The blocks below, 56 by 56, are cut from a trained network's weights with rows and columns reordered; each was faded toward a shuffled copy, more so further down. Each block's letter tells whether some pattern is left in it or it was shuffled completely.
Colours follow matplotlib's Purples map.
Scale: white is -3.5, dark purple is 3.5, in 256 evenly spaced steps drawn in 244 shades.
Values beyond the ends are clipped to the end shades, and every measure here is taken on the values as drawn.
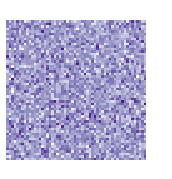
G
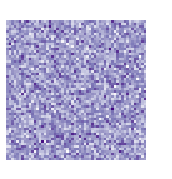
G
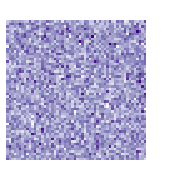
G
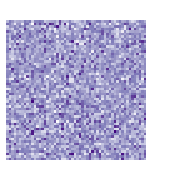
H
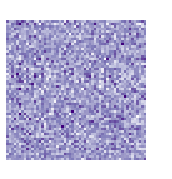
H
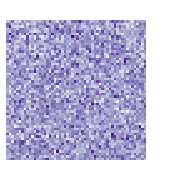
H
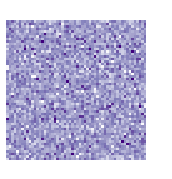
G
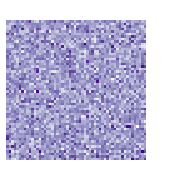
H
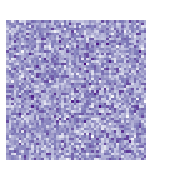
G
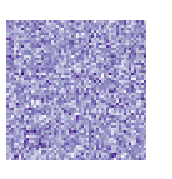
H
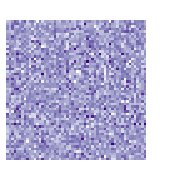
H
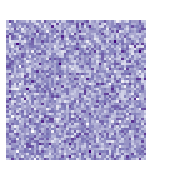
G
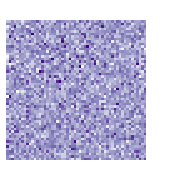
G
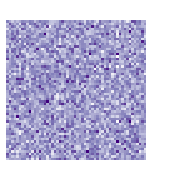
H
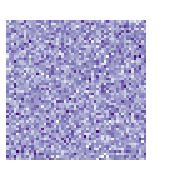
G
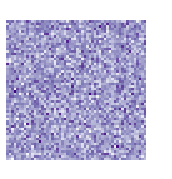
G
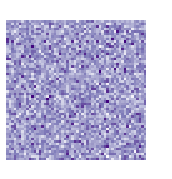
H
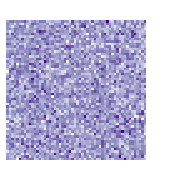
G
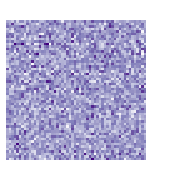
H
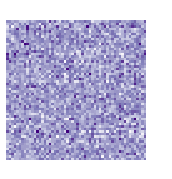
H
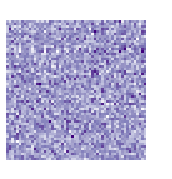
H
